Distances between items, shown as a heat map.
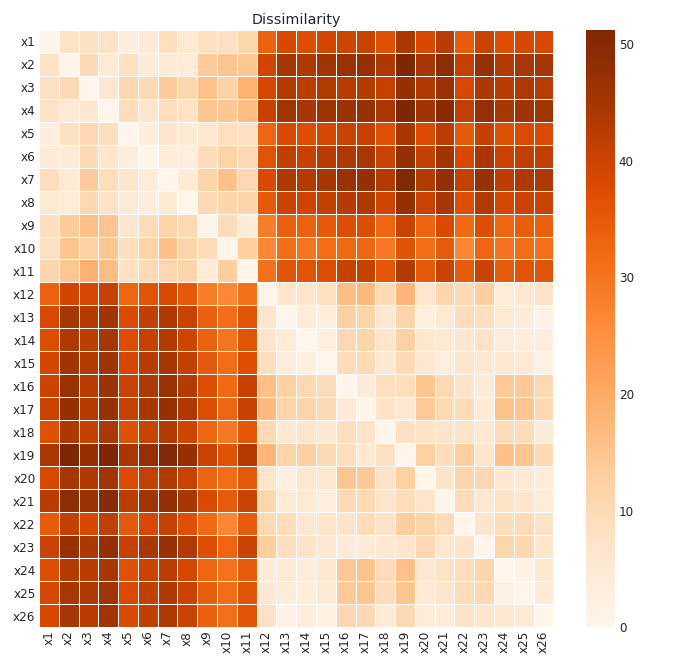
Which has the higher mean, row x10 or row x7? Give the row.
x7
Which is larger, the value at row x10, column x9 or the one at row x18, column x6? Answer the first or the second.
the second
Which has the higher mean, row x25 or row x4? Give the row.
x4
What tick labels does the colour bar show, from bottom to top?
0, 10, 20, 30, 40, 50
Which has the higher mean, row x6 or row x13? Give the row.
x6
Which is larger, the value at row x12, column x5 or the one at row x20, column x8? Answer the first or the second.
the second
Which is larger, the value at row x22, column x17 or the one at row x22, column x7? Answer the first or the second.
the second
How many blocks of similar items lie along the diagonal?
2
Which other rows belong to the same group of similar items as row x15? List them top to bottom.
x12, x13, x14, x16, x17, x18, x19, x20, x21, x22, x23, x24, x25, x26
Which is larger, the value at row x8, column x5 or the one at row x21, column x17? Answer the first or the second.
the second
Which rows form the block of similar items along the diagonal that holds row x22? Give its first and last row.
x12 to x26
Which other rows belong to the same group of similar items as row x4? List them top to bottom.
x1, x2, x3, x5, x6, x7, x8, x9, x10, x11
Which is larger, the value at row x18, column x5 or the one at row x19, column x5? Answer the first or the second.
the second
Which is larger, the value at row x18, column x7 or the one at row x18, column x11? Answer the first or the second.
the first
